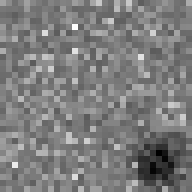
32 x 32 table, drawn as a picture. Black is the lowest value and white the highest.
No row or column stands out. A single dip lies in the bottom right. The ninth with the lowest average is the bottom right. There are no regular stripes. The halves do not mirror each other. The distribution is heavy-tailed on both sides.
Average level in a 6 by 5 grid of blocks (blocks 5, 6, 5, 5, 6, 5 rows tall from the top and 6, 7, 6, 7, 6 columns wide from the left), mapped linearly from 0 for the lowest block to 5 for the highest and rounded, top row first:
44444 | 44443 | 44444 | 44435 | 54420 | 44410
